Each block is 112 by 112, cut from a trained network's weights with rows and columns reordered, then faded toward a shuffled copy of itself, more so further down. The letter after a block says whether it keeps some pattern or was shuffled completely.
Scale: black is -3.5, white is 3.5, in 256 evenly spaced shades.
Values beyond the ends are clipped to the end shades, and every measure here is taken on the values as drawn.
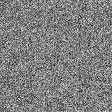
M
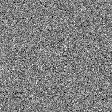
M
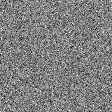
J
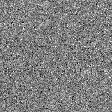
M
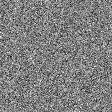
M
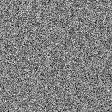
J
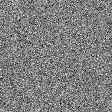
J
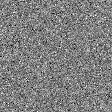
J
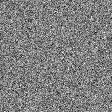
M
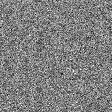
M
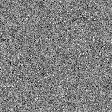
M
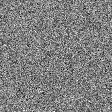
J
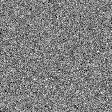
M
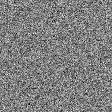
J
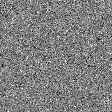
J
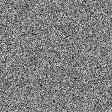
J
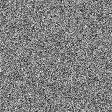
J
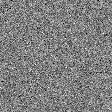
J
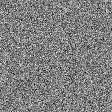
J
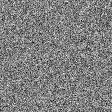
J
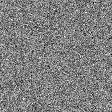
J
